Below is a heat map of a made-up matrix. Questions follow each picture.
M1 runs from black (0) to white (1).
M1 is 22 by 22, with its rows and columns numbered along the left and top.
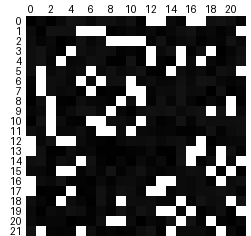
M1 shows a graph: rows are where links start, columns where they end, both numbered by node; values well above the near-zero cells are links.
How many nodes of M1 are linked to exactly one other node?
0
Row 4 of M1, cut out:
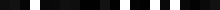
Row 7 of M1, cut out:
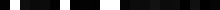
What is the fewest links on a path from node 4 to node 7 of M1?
5
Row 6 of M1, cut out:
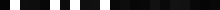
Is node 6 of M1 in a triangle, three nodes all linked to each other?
yes
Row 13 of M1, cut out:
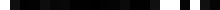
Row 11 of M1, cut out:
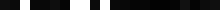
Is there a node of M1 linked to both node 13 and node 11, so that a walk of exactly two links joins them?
no
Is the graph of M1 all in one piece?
yes
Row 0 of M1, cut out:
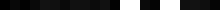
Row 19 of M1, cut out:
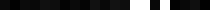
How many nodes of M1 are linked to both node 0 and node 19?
2
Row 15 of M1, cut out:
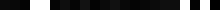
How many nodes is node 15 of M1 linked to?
4
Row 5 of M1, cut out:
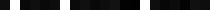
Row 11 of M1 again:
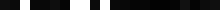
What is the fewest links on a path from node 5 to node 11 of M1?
3
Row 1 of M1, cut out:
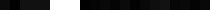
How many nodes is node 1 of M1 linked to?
4
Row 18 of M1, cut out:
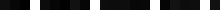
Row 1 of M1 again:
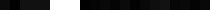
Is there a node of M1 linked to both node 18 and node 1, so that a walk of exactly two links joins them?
no
